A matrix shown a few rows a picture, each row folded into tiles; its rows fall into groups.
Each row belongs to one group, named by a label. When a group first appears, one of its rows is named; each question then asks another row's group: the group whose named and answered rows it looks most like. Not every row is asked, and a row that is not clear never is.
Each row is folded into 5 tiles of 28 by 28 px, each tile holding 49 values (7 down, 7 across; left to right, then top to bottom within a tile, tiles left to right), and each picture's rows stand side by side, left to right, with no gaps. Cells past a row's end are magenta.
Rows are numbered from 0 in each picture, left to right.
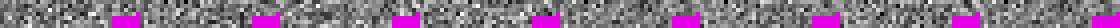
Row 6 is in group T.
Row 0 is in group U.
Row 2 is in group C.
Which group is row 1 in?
T
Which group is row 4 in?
T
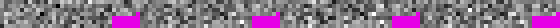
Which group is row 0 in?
T
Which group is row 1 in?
U
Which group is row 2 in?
U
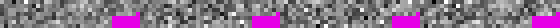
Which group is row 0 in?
C
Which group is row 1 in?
U
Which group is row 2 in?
U
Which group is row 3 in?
C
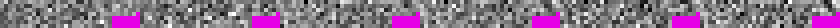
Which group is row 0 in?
U
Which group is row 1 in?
U
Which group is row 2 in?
T
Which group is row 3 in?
T
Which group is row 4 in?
T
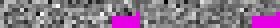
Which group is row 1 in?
T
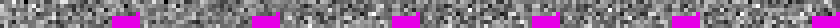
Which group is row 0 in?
T
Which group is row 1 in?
T
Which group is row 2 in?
U
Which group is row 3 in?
U
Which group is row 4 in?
U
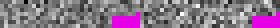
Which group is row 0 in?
T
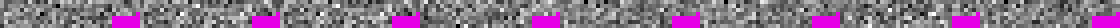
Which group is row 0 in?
T
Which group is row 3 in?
U
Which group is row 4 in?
T
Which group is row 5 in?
T
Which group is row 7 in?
T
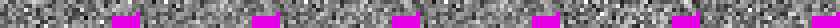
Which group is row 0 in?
U
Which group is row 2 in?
C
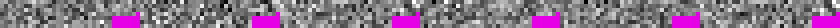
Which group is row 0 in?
U
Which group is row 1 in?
T
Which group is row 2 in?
T
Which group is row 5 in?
T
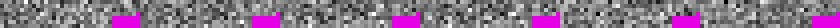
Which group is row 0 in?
C
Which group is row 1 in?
U
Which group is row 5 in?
T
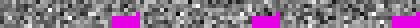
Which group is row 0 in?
U
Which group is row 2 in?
U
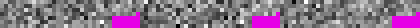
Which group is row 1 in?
U
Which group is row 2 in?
C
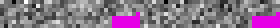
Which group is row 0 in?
C
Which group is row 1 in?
T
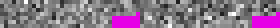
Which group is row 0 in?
C
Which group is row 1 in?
U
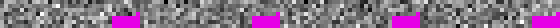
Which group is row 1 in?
T
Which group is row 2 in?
T
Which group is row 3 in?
U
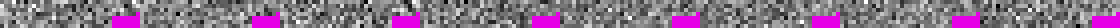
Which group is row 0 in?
T
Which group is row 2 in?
T
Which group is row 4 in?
U
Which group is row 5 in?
U
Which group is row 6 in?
C
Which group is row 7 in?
U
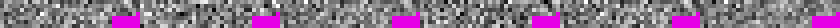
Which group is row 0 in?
C
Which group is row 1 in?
T
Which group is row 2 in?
C
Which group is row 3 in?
T
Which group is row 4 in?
C
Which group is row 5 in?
C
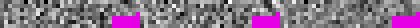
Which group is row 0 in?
T
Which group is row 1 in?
T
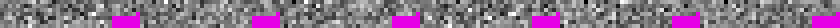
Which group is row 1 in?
C
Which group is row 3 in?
U
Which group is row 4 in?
T
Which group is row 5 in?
T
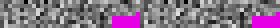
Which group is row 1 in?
T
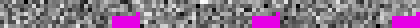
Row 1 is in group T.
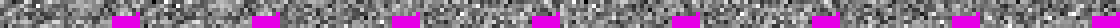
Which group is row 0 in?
C
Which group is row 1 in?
C
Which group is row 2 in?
U
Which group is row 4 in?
T
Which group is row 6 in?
U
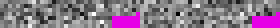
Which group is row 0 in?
U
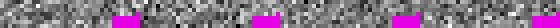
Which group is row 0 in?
C
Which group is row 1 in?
U
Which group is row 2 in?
T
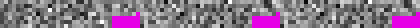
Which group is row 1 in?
T
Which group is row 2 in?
T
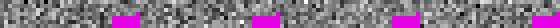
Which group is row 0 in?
T
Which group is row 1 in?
U
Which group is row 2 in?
C
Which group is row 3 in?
T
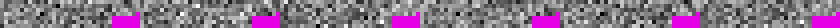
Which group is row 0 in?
T
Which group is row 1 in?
C
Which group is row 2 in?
U
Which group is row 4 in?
T
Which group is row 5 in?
U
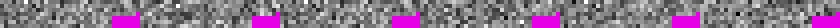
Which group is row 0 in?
C
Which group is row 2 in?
C
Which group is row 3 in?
U
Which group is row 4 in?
C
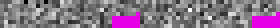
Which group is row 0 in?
T
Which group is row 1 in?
U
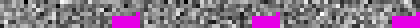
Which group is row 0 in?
T
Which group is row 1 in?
T
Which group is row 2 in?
C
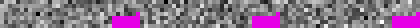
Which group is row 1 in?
T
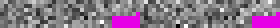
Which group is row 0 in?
U
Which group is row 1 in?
U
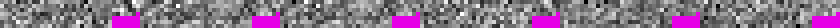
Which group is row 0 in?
T
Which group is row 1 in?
C
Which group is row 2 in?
C
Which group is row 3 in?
C
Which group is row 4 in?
T
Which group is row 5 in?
U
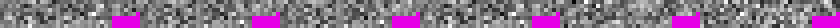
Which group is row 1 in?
U
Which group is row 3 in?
U
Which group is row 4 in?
C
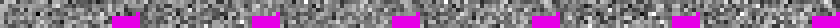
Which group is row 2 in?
C
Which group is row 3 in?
C
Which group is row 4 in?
U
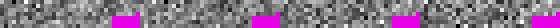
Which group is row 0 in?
C
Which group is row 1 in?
T
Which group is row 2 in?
U
